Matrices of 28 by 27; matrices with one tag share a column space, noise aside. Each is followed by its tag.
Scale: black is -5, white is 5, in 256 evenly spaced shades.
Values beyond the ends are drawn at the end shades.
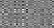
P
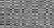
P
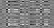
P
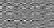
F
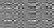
F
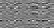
F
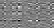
F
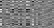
P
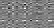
F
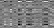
P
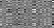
P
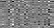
P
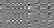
F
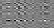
F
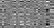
P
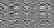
F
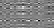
F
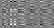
P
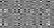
P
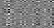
P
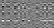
F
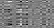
P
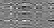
F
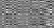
P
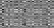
P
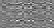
F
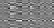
F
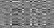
P
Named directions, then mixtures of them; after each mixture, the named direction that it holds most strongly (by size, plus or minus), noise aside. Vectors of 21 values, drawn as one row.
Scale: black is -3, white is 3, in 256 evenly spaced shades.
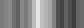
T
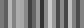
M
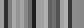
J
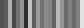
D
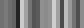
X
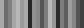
M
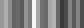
J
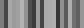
M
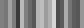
X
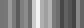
T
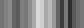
T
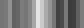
T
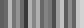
D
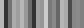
J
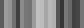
T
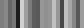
X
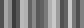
X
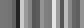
X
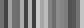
D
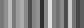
M
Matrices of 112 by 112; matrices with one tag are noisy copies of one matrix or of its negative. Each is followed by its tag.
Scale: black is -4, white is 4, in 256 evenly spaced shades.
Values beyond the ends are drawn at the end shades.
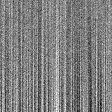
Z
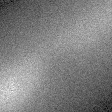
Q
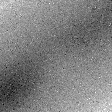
Q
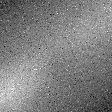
Q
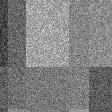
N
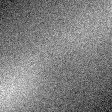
Q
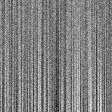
Z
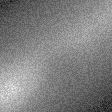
Q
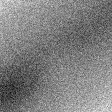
Q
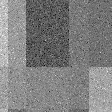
N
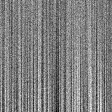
Z
